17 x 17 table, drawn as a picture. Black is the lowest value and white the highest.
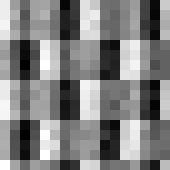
No overall slope runs across the table. On average the colour sits 50% of the way up the scale. Stripes running up and down repeat 4 times from left to right.
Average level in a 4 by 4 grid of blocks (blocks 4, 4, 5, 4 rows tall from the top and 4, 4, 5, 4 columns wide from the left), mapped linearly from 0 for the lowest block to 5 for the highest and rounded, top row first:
5 0 5 1 | 0 5 2 4 | 4 1 4 2 | 1 4 2 3
